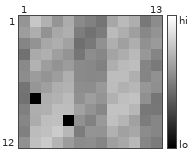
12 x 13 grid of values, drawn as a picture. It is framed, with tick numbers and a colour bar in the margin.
Lone odd cells: 2, each lower than its neighbours. Stripes: upright, repeating 2 times. Ninth with the highest average: bottom left.
